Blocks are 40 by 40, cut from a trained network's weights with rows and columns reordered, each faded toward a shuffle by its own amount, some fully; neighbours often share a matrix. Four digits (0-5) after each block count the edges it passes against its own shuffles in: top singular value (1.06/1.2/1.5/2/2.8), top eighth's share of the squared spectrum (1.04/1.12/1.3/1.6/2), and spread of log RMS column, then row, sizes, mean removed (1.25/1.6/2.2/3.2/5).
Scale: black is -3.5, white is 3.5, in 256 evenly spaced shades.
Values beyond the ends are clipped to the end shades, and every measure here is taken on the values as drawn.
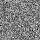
0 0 0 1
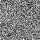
0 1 0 0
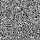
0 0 0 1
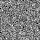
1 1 0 0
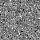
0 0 0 0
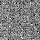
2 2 0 0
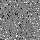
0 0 0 0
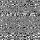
3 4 0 3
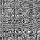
3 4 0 2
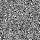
0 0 0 0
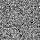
2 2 0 0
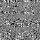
2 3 0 3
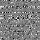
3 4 0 3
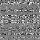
3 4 0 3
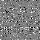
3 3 0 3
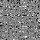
3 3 0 2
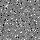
0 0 0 0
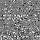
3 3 0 2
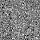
2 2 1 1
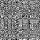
3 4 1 2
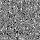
1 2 0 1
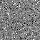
1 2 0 0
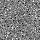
1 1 0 0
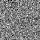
2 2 0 0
